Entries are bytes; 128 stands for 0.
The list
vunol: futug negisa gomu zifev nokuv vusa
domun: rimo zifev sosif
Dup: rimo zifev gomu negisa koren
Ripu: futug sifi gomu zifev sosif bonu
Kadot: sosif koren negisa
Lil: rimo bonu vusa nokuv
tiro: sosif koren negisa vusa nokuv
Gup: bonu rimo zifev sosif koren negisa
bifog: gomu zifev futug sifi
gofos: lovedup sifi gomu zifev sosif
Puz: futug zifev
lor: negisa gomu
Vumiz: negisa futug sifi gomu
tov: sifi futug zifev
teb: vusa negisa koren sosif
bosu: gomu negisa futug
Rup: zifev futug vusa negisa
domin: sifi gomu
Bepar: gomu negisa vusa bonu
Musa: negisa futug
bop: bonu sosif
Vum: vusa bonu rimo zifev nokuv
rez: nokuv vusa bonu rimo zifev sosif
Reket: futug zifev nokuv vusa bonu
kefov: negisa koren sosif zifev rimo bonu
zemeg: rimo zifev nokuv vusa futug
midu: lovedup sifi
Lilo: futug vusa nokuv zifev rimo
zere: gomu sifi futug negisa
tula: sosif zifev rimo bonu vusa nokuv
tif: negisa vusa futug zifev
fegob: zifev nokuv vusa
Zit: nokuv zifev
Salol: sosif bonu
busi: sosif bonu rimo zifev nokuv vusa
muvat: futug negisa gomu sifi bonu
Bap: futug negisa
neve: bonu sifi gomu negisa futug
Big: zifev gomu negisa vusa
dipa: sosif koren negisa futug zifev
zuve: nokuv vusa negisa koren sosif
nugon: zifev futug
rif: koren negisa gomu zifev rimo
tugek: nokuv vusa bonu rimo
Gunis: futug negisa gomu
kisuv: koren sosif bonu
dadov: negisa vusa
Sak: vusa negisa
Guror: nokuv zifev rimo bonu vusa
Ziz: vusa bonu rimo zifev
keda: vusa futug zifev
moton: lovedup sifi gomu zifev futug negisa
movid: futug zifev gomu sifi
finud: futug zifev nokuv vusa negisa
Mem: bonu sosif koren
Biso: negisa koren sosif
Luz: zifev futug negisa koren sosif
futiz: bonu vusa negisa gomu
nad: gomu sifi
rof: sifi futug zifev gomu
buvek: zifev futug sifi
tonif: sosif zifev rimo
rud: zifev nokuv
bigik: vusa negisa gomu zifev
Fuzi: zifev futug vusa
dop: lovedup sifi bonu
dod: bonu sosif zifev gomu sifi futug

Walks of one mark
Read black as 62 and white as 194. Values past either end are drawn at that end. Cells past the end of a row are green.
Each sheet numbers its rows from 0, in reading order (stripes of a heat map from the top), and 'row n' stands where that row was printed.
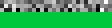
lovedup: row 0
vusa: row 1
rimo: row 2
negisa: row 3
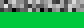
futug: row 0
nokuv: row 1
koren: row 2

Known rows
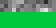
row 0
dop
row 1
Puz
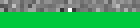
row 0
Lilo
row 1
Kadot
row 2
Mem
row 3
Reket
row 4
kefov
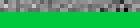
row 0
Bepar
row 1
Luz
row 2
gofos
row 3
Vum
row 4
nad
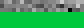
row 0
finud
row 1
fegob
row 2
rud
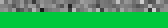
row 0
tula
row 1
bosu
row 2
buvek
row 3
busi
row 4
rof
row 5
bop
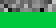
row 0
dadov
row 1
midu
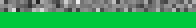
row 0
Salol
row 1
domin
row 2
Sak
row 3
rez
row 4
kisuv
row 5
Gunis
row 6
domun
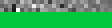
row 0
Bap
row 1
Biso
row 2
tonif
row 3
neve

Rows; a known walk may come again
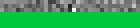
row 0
Vum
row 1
Gunis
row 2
Bap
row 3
dod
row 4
Lil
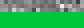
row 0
dipa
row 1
Ripu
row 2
Biso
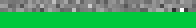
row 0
vunol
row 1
rif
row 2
finud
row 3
Luz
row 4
Gup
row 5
muvat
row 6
Mem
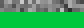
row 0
Rup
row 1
tiro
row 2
Musa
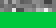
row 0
futiz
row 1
tov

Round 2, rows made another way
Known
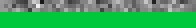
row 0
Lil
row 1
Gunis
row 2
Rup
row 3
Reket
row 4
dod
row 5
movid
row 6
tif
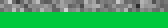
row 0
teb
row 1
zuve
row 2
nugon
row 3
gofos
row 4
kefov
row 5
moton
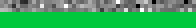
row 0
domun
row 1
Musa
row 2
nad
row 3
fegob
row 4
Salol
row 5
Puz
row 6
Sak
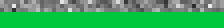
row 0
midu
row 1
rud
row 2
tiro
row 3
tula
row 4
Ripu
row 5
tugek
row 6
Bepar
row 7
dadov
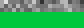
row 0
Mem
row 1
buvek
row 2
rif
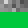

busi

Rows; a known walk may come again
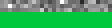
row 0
nad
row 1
Gup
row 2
tonif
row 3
Luz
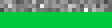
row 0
futiz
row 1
dadov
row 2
Biso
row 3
Zit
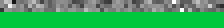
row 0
Gunis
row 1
Vumiz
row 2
Vum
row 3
zemeg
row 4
Guror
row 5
zuve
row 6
Kadot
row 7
dop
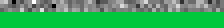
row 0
Bap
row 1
Salol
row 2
rud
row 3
finud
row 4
Bepar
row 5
Mem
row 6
bifog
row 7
zere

